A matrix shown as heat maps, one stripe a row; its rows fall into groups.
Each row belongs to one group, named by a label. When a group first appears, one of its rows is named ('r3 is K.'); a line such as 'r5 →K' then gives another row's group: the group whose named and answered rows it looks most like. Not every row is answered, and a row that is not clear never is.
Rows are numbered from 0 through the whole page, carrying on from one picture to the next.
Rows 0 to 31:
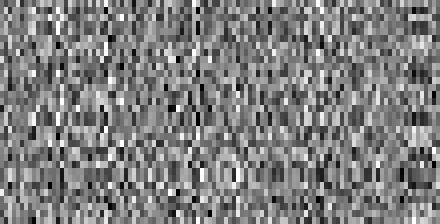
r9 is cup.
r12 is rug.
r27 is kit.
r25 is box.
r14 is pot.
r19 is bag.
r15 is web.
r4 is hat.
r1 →hat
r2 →pot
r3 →hat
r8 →kit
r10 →hat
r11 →cup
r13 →pot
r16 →hat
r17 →hat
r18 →bag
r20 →pot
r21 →cup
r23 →pot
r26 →cup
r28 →box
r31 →bag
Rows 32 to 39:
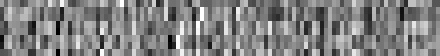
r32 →pot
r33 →box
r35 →bag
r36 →bag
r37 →web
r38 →web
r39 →bag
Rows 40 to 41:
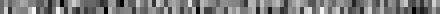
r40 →cup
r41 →hat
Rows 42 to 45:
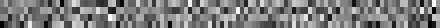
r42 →cup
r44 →cup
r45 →web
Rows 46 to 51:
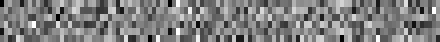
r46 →web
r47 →cup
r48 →bag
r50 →web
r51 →rug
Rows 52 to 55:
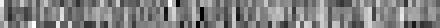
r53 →rug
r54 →rug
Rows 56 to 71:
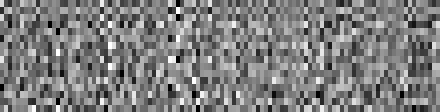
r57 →web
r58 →kit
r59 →cup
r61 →web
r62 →cup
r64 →kit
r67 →rug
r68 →web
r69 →box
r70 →bag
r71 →hat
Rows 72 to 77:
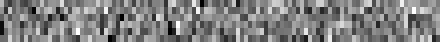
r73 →bag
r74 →cup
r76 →web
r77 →pot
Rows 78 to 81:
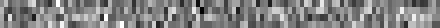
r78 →hat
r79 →rug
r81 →pot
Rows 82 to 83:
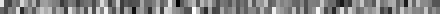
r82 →kit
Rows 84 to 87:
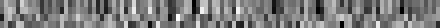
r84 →box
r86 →web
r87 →rug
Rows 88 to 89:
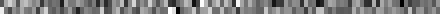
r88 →box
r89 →kit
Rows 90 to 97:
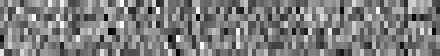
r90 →pot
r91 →rug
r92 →hat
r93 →pot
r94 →pot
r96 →box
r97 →kit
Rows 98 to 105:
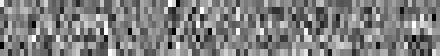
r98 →kit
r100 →pot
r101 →bag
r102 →web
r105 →cup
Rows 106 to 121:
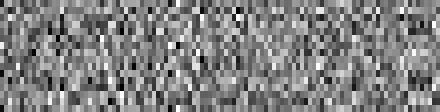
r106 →web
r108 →box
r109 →cup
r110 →cup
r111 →bag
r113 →bag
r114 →rug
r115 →rug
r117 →cup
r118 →cup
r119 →pot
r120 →pot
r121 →web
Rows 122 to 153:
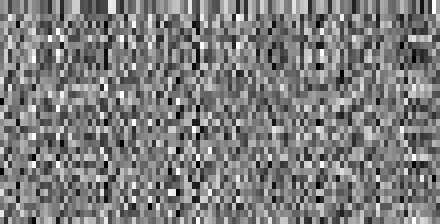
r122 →cup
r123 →cup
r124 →box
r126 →hat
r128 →box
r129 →hat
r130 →hat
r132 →rug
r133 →kit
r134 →bag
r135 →pot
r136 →web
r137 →hat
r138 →kit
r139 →box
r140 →rug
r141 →hat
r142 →cup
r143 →kit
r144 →bag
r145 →hat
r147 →pot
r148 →box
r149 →kit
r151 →rug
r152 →kit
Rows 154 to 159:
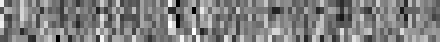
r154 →kit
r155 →box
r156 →kit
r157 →kit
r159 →bag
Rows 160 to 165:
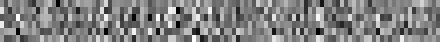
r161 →kit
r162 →rug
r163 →kit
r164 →box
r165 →rug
